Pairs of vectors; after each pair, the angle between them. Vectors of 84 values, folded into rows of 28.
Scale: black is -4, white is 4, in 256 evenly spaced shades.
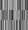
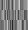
orthogonal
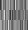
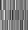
nearly parallel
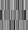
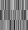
nearly parallel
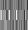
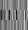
nearly opposite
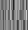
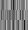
partly aligned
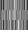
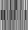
partly opposed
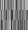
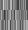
orthogonal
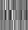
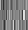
orthogonal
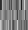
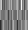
nearly opposite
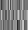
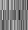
orthogonal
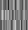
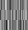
orthogonal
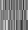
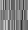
nearly parallel
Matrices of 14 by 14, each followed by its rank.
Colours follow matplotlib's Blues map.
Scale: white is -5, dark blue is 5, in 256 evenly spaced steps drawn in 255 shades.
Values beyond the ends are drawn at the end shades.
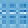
one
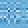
two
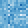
three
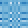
one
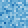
full rank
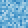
full rank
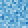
full rank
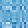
two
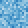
full rank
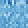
three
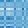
one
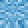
three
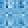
two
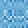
two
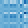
one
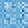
three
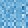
two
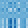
one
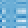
one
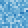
full rank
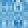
two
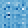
three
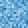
full rank
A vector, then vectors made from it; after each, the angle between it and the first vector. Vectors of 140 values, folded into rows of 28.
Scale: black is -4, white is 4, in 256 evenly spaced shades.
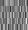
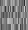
partly aligned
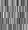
orthogonal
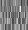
partly aligned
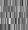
orthogonal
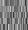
nearly opposite
